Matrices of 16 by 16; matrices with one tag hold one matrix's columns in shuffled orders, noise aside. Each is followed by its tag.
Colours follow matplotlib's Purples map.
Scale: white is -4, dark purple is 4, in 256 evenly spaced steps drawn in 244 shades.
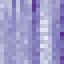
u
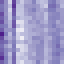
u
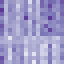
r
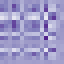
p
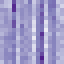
u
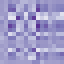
p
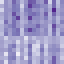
r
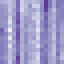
u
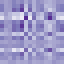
p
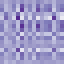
p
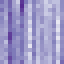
u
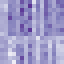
r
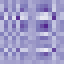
p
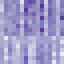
r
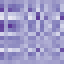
p
